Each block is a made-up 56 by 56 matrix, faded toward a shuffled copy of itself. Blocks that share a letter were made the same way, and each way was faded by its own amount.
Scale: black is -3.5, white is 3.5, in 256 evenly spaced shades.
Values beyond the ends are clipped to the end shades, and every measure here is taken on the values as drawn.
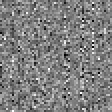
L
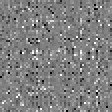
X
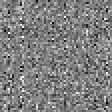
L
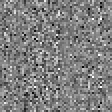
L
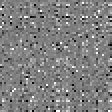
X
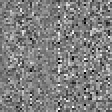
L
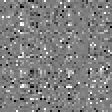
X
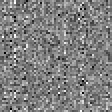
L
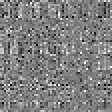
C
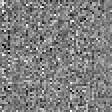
L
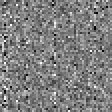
L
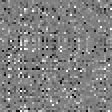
X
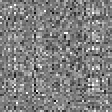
C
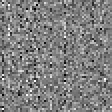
L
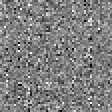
L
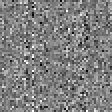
L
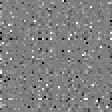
X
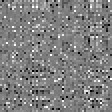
X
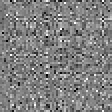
C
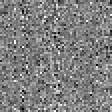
L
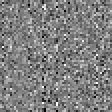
L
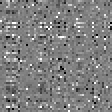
X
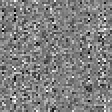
L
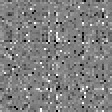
X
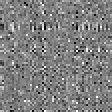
C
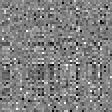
C
